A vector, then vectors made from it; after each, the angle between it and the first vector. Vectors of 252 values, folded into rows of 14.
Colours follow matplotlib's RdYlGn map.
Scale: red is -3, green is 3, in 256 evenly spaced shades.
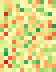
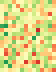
nearly opposite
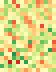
orthogonal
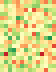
partly opposed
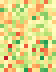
orthogonal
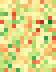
partly opposed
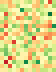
nearly parallel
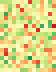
nearly opposite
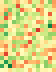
nearly opposite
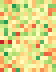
orthogonal
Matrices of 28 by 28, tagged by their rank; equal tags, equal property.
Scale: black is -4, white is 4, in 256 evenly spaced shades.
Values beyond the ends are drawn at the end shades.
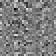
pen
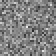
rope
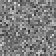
rope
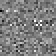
pen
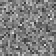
rope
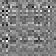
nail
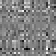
nail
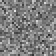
rope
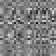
nail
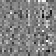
pen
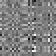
nail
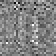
pen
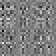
nail
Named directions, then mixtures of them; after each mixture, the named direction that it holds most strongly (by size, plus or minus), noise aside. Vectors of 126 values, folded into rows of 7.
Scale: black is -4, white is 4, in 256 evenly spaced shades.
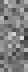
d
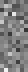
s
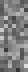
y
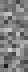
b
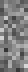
y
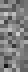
b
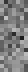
d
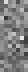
d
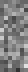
y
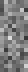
y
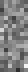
y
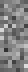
y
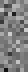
s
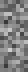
b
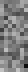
y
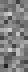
b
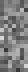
y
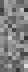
y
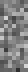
y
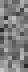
y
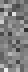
s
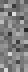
s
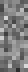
y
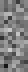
b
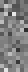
s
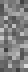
y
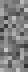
y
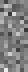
s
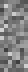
y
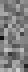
y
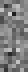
s
